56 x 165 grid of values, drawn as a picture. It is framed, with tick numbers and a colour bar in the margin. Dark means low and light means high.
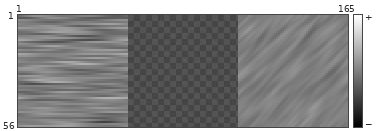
It is made of 1 by 3 panels. Panel 1,1: middling, streaked across. Panel 1,2: low, checkered, faint in contrast. Panel 1,3: middling, slanting up to the right, faint in contrast.
